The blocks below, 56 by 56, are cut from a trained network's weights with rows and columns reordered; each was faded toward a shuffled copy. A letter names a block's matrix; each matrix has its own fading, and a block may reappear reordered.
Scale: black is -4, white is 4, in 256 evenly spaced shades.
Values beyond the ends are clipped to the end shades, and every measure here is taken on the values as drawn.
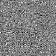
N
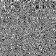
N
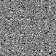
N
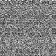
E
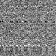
E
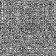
E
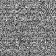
E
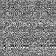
E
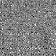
N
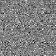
N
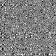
N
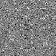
N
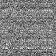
E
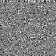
N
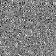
N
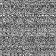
E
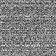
E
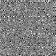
N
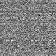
E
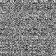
E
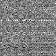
E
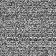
E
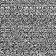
E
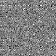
N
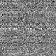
E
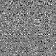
N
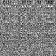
E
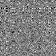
N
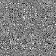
N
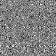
N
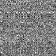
E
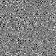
N
